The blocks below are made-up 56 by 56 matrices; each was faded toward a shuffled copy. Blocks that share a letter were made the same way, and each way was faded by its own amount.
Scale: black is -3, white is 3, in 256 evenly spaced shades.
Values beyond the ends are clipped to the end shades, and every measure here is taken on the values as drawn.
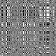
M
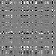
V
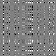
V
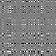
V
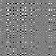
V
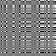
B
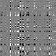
V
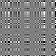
B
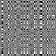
M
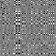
M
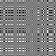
B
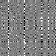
M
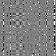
M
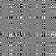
V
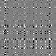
V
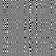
V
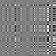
B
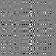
V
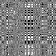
M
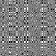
M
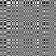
B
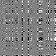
V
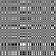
B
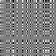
B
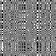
M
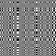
B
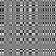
B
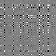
V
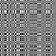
B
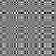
B
